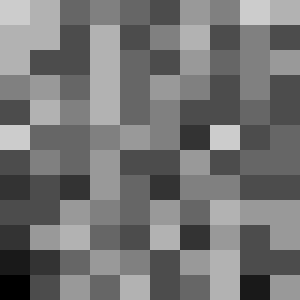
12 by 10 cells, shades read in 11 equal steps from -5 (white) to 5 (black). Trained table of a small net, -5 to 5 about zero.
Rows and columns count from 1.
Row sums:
-7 0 2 2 6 1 9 15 0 4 10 9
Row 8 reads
3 2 3 -1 1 3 0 0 2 2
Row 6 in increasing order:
-3 -3 -1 0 0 1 1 1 2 3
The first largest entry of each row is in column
6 3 2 8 1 7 1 1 1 1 1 1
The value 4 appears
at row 11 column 1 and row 12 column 9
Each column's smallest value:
-3 -2 -2 -2 -2 -2 -2 -3 -3 -2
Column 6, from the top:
2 0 2 -1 0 0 2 3 -1 -2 2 2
